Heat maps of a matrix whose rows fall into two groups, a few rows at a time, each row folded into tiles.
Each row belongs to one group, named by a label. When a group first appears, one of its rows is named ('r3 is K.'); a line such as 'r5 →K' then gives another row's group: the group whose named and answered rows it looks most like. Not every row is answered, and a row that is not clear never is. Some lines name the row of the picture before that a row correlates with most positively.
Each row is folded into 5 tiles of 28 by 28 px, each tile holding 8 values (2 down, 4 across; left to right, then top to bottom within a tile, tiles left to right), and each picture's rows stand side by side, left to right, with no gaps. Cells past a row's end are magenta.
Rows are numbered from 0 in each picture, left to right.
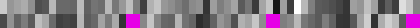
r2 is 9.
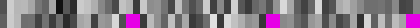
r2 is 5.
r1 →5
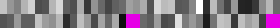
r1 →9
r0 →9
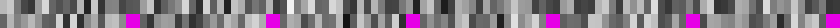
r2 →9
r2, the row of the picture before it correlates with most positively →0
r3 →5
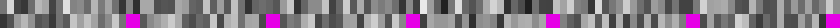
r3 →5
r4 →5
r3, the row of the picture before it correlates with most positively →5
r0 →5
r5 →9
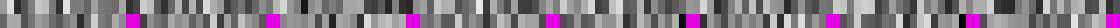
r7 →5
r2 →5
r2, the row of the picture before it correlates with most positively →3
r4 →9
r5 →5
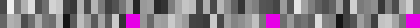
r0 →9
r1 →5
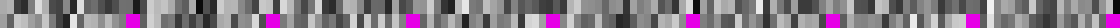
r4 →9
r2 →5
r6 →5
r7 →9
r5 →9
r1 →9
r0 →5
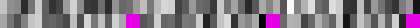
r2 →9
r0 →5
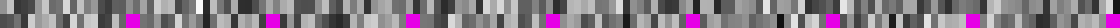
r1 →9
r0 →5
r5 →5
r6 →5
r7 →9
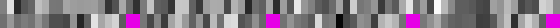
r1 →5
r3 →9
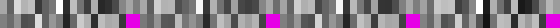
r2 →9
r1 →9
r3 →9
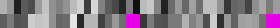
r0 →5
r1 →5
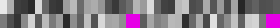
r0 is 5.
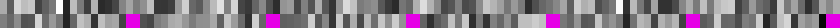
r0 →9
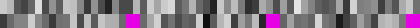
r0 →5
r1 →9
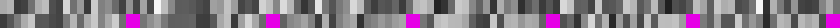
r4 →5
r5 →9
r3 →5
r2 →5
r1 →9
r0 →5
